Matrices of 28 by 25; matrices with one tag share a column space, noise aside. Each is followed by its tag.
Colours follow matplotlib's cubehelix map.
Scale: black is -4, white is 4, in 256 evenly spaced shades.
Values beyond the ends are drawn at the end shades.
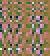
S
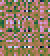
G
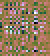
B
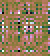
B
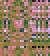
G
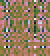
G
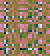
S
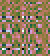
S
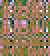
G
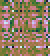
G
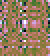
G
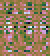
B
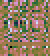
G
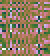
S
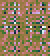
B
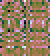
G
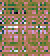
B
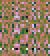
S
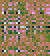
B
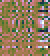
G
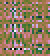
S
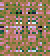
B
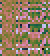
S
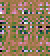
B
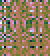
G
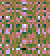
S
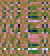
S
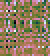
G
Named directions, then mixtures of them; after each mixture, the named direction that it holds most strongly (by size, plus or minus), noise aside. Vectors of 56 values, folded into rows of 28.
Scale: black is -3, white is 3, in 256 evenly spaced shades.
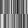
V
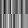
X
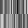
V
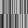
V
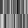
V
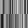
V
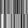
V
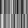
V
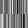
V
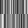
V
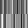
V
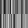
X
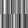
X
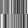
V
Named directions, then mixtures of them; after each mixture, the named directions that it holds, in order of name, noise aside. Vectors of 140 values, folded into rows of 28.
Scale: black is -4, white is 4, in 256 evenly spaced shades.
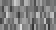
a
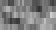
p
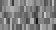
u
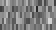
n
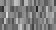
a, n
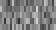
n, u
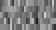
u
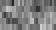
p, u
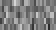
a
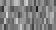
a, n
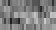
p, u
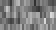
a, p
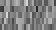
a, n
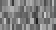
u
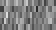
a, n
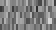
n
